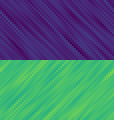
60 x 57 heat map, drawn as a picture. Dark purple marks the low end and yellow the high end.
It is made of 2 by 1 panels. Panel 1,1: very low, slanting down to the right, faint in contrast. Panel 2,1: high, slanting up to the right, faint in contrast.
